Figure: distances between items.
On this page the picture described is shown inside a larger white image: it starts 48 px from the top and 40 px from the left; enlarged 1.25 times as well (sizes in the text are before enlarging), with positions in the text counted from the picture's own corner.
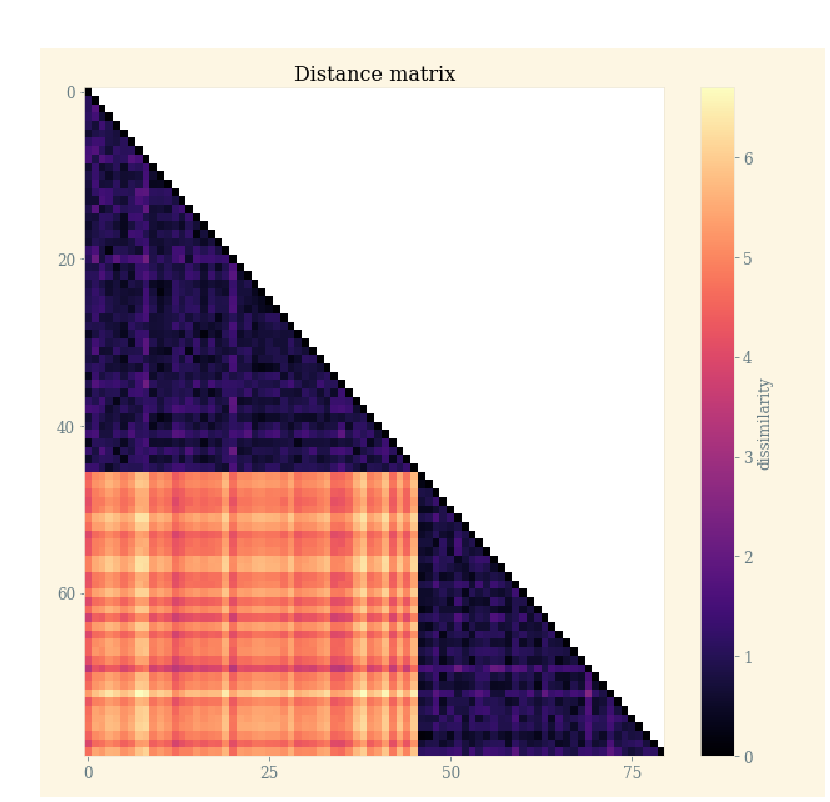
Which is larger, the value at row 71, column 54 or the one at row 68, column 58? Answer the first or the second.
the first
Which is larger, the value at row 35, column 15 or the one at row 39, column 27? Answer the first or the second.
the first
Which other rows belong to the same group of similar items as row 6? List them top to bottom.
0, 1, 2, 3, 4, 5, 7, 8, 9, 10, 11, 12, 13, 14, 15, 16, 17, 18, 19, 20, 21, 22, 23, 24, 25, 26, 27, 28, 29, 30, 31, 32, 33, 34, 35, 36, 37, 38, 39, 40, 41, 42, 43, 44, 45
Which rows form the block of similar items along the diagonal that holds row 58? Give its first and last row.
46 to 79
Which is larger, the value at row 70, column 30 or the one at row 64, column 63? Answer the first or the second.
the first
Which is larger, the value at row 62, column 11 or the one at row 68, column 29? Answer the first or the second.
the first
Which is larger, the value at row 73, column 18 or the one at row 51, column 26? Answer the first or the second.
the second
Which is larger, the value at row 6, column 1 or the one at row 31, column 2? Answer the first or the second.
the first
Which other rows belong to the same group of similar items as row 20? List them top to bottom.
0, 1, 2, 3, 4, 5, 6, 7, 8, 9, 10, 11, 12, 13, 14, 15, 16, 17, 18, 19, 21, 22, 23, 24, 25, 26, 27, 28, 29, 30, 31, 32, 33, 34, 35, 36, 37, 38, 39, 40, 41, 42, 43, 44, 45
